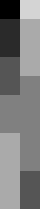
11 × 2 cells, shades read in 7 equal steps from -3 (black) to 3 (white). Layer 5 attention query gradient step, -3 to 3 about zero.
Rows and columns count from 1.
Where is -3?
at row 1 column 1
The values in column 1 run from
-3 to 1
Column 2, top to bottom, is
2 1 1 1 0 0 0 0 0 -1 -1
